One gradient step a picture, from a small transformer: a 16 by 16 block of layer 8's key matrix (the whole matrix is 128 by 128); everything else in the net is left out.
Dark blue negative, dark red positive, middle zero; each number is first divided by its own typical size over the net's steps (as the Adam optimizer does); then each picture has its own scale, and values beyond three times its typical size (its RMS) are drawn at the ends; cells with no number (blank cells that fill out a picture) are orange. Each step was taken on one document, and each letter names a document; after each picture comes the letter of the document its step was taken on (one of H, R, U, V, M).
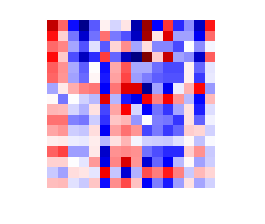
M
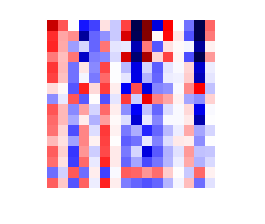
M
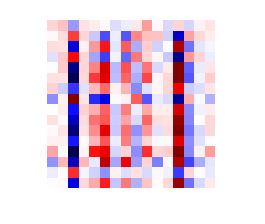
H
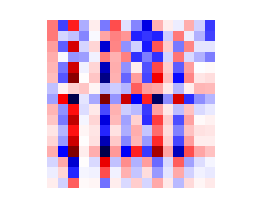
H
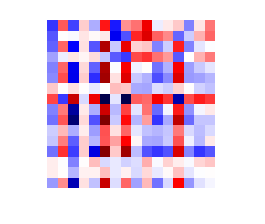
H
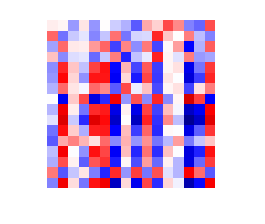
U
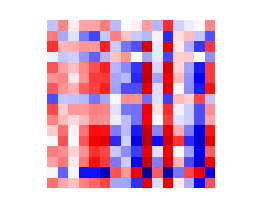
M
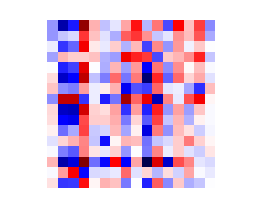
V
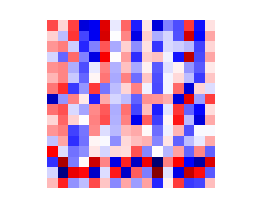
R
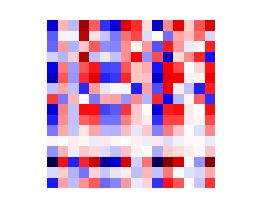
V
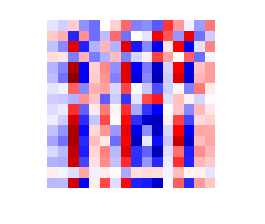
U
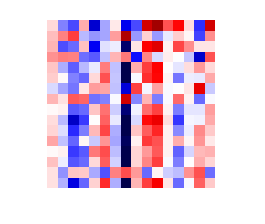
U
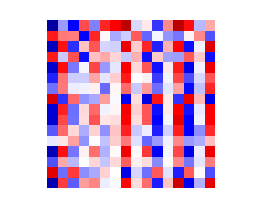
U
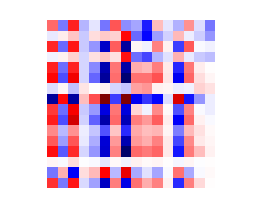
H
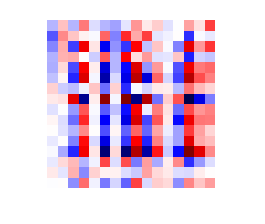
H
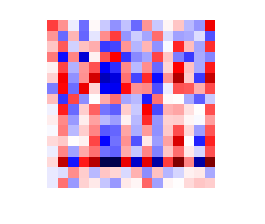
V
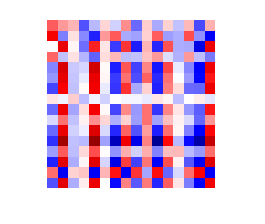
M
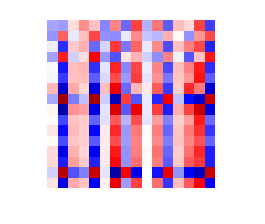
M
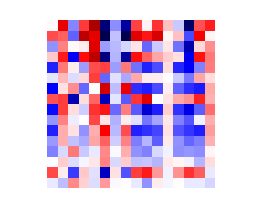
R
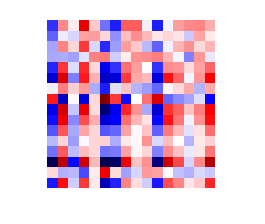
V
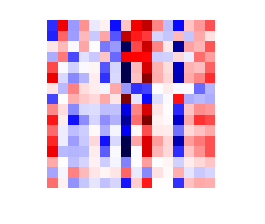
H
